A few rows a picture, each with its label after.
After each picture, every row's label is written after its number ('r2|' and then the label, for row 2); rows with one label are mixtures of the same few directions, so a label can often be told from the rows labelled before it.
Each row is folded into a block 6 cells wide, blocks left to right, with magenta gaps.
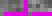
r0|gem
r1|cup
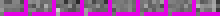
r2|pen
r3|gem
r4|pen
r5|pen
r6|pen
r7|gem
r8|gem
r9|pen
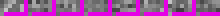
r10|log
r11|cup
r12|gem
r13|pen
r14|gem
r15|cup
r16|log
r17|cup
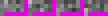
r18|cup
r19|cup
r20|gem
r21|pen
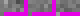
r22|cup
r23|gem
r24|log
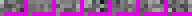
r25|cup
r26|gem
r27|log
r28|cup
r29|cup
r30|gem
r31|pen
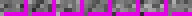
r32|log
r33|log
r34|log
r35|log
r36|log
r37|log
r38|cup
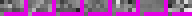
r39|cup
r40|log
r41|cup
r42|log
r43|cup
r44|cup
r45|cup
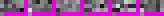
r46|cup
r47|pen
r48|pen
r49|gem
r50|gem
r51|pen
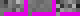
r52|cup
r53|log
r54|log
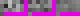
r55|gem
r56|cup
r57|cup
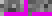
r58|log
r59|gem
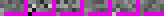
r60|pen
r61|log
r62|cup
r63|gem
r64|log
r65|log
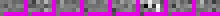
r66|gem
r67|cup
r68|cup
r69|pen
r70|pen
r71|gem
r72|gem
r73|cup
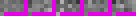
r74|pen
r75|cup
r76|pen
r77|cup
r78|cup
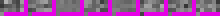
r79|pen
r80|gem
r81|cup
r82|cup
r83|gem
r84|log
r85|gem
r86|pen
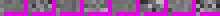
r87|pen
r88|gem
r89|pen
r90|cup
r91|gem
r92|cup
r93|pen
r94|log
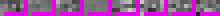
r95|gem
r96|cup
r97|cup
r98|cup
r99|gem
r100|log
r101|gem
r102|log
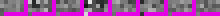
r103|pen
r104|cup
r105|cup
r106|pen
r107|cup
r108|log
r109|gem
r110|gem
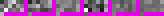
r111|log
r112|cup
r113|log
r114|pen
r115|gem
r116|pen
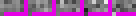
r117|pen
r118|gem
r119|cup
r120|pen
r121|log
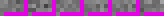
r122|cup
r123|gem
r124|log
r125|gem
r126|gem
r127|pen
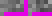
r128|gem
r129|gem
